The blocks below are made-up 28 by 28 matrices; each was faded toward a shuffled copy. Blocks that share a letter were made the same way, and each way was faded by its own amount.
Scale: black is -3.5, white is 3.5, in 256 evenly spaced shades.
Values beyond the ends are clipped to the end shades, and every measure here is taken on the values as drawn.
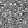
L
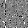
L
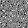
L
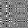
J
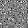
L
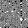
L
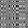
J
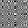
J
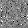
L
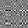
J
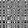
J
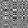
J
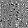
L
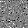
L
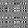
J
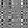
J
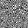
L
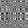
J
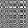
J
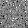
L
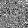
L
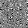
L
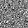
L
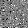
L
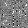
L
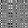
J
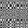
J
